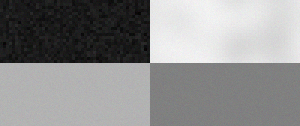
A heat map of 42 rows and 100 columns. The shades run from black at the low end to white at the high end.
The table splits into 2 rows of 2 panels. Panel 1,1: very low, fine-grained, faint in contrast. Panel 1,2: very high, smooth, faint in contrast. Panel 2,1: high, flat. Panel 2,2: middling, flat.
